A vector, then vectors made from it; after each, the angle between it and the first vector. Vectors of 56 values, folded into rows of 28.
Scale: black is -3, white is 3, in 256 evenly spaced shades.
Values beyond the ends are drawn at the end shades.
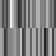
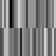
nearly opposite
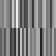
orthogonal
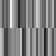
nearly parallel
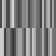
partly aligned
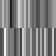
nearly opposite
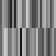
partly opposed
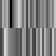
nearly opposite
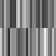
partly opposed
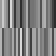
partly aligned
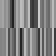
partly opposed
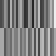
orthogonal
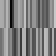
nearly opposite
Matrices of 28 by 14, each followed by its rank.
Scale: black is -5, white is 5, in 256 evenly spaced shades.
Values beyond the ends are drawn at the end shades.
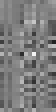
two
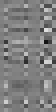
two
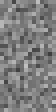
full rank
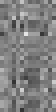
three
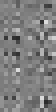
three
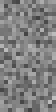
full rank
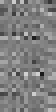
three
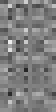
two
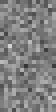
full rank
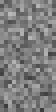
full rank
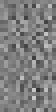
three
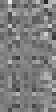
three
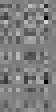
two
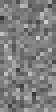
full rank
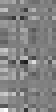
two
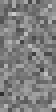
full rank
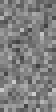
full rank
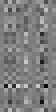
two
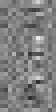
three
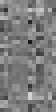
three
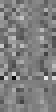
three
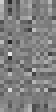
three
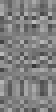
two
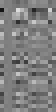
two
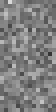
full rank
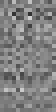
three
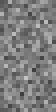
full rank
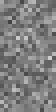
full rank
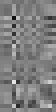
two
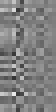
two
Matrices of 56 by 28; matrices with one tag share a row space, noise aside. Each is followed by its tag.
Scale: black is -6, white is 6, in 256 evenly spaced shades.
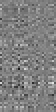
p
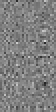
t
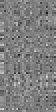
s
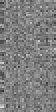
s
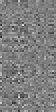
p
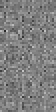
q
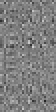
q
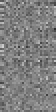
s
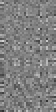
s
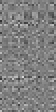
p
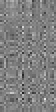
q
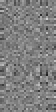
s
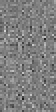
q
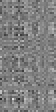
p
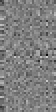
s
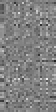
s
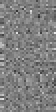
s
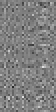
t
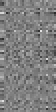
s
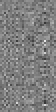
t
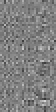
t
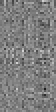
t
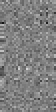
s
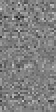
p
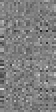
s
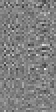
t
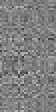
p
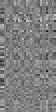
s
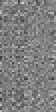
p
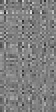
q
